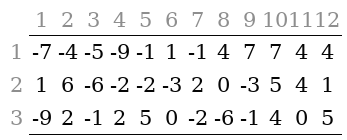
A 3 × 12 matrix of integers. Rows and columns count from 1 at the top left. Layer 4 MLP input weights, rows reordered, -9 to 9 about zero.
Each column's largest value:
1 6 -1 2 5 1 2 4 7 7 4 5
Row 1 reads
-7 -4 -5 -9 -1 1 -1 4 7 7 4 4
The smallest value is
-9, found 2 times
